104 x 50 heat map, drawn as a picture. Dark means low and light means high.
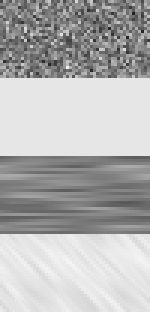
The table splits into 4 rows of 1 panel. Panel 1,1: middling, fine-grained, strong in contrast. Panel 2,1: very high, flat. Panel 3,1: middling, streaked across. Panel 4,1: very high, slanting down to the right, faint in contrast.
